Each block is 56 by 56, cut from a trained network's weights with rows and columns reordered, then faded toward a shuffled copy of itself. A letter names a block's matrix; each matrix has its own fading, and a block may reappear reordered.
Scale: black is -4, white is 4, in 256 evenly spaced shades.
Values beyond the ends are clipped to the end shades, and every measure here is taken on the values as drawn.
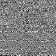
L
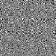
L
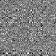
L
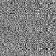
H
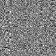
H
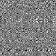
L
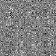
L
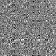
L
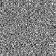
H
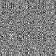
H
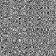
H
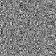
H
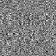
H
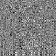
L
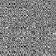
H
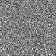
H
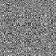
H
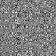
L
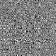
L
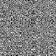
H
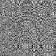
H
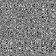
L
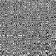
L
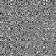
H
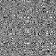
L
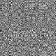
H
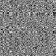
H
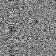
H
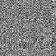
H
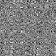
L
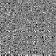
L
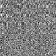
H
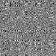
L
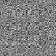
H
